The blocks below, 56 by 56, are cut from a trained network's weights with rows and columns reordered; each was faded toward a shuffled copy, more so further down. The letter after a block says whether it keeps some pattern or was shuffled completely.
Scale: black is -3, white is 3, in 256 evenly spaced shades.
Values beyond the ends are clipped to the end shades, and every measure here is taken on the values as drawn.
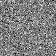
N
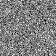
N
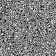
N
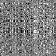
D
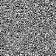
D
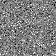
N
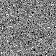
N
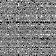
D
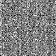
D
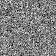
N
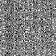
D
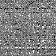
D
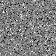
N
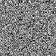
D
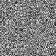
D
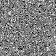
N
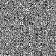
D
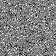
N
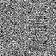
D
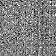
D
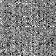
D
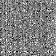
D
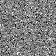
N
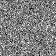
N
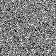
N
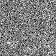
N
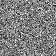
N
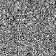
D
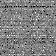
D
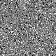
N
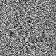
D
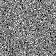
N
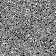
N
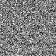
D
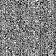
D
